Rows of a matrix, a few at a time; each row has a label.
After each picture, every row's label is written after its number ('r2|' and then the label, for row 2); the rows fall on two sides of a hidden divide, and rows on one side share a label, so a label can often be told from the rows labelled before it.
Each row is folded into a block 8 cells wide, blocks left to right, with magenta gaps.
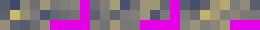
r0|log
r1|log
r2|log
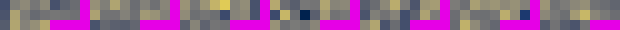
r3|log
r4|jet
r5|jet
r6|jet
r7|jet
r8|jet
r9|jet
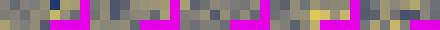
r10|jet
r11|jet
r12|jet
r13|log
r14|log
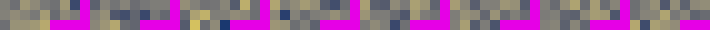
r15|log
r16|jet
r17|jet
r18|jet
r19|jet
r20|jet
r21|jet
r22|log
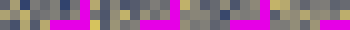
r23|log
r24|log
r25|jet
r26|log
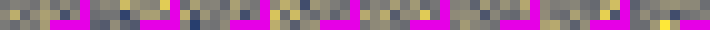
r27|log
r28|jet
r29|log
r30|log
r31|jet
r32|jet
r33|jet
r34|log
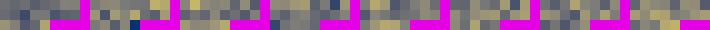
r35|log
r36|jet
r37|log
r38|jet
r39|log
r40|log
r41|jet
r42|log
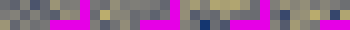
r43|log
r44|log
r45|jet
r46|log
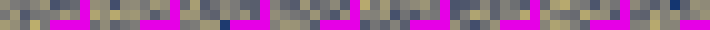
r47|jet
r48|jet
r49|jet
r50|jet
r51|jet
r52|log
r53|jet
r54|log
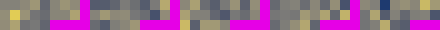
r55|jet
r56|log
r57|log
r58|log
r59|jet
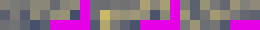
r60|jet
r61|jet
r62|jet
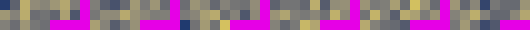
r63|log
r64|log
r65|log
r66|log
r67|jet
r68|jet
